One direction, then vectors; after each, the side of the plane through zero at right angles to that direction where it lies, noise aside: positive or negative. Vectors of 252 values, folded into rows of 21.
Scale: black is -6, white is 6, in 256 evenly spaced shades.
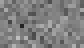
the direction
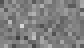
negative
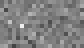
negative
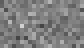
negative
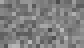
positive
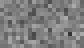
positive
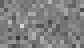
negative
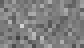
negative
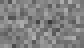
negative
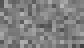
negative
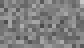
negative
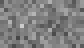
negative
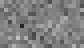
positive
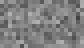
negative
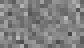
positive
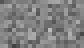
negative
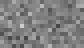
negative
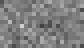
negative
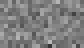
positive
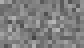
positive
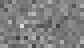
negative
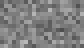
negative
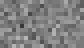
positive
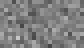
positive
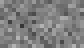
positive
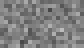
positive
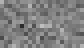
positive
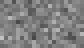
positive
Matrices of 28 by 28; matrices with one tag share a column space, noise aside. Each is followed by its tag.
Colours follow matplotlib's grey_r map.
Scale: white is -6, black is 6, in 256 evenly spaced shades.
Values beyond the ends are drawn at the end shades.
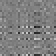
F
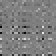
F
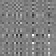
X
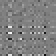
F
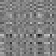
X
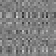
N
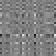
X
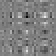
N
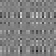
N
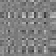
N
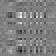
N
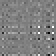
F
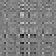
X
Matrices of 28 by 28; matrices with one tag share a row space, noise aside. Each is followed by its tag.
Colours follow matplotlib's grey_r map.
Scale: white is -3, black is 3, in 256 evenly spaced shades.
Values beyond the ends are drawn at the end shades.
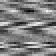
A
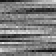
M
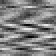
A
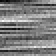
M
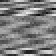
A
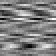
A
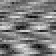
A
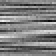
M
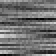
M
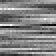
M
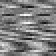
A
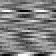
A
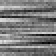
M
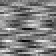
A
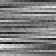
M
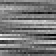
M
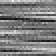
M
